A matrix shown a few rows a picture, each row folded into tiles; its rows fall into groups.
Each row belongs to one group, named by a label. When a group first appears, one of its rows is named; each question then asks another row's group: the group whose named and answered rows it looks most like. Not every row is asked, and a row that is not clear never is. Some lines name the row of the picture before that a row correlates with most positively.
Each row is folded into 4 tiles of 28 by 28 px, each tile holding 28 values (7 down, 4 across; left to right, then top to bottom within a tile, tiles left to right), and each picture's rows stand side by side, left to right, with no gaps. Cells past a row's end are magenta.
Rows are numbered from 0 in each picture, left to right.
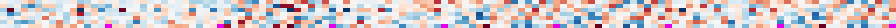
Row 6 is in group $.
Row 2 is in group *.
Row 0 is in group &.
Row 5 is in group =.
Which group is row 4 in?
=
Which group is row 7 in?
=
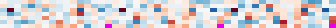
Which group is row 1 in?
&
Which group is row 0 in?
&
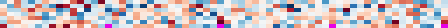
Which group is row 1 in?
&
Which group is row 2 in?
=
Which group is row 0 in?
*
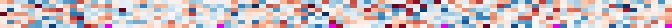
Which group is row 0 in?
$
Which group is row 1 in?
&
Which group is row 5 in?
=
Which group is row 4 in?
=
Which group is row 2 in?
&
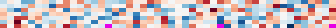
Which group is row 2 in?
=
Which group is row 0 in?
*
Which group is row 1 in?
$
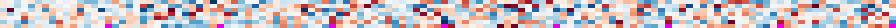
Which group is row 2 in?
&
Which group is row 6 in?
&
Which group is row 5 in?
&
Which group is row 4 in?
*
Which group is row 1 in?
=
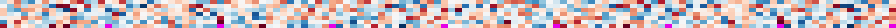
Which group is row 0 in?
*
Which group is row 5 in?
*
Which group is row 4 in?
&
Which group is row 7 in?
=
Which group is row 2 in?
=
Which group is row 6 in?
&
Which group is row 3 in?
=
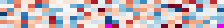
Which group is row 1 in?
*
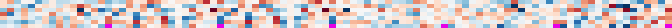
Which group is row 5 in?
=
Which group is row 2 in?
$
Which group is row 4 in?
=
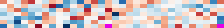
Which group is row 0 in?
=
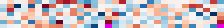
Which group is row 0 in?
&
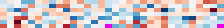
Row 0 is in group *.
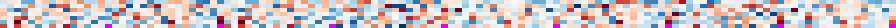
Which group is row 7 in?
&
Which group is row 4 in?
&
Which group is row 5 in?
&
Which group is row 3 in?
=
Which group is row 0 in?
*
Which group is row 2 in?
*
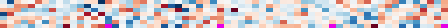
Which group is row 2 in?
&
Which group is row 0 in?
$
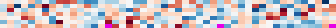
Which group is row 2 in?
=
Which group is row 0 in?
&
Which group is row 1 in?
*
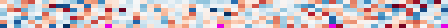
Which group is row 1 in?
&
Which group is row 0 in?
=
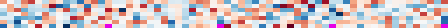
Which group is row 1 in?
$
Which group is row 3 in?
$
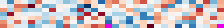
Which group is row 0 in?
$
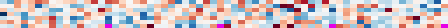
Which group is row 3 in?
$
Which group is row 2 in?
*
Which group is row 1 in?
=
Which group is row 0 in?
$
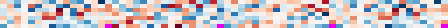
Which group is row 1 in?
*
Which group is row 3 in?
=
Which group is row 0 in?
=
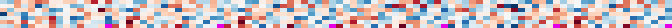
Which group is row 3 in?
*
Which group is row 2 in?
*
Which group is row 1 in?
*
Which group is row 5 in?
*
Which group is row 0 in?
$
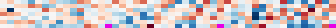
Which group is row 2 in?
=
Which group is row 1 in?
=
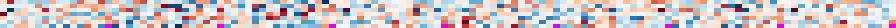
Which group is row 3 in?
&
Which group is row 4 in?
*
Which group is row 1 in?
=
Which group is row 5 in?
$
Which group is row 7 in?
&
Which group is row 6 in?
=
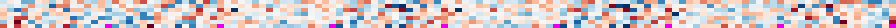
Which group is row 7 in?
&
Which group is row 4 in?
$
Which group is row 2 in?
$
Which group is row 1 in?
=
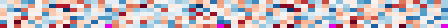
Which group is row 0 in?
*
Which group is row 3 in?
*
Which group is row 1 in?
$
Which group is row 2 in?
*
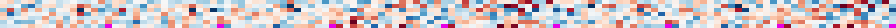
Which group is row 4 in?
*
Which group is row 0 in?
&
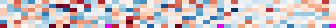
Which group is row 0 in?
*
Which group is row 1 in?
*
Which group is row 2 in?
$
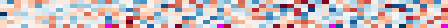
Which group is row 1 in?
*
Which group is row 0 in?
$
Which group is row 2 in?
*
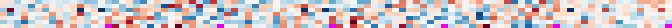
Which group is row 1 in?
*
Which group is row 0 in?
&
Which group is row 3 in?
*
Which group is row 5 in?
$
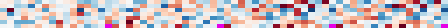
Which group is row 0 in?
&
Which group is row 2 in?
*
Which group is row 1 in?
*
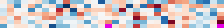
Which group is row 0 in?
=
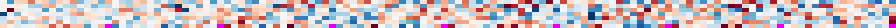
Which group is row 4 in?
*
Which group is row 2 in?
*
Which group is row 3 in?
=
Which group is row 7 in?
&
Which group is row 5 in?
=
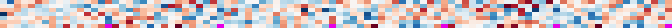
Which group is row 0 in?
$
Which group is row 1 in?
*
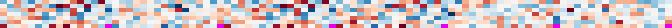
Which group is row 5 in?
&
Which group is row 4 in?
$
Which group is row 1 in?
=
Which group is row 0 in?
*
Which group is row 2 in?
*
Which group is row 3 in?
*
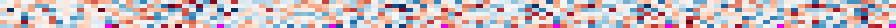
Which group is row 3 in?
=
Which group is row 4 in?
$
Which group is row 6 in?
*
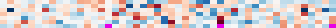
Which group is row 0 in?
$
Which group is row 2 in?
&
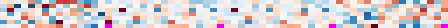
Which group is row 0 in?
&
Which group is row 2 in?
&
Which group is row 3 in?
=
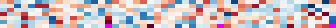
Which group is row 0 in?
&
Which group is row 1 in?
=
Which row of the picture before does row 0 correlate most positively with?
0
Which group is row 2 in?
$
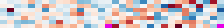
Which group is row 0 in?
&
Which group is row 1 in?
*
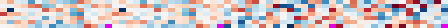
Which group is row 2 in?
=
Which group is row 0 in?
$
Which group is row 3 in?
*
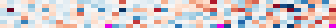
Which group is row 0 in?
&
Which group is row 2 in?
=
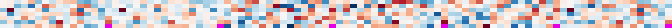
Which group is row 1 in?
&
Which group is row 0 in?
&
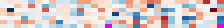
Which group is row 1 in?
$
